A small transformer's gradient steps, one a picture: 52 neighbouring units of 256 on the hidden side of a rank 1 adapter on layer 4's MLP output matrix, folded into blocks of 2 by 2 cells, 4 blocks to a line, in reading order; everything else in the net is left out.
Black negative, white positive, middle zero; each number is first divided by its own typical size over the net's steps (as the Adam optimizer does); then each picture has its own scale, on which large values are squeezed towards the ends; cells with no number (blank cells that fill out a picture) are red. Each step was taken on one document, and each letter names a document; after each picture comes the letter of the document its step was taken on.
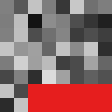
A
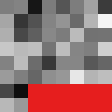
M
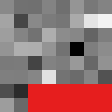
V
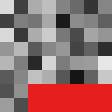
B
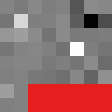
V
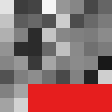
B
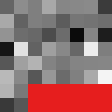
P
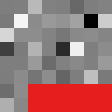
V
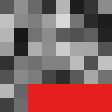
B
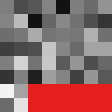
A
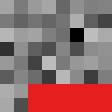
P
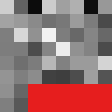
B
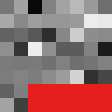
M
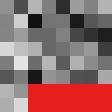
A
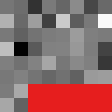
M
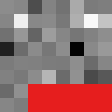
V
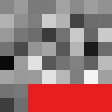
P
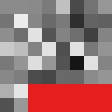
A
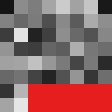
B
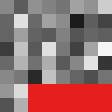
A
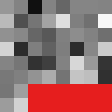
M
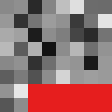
A
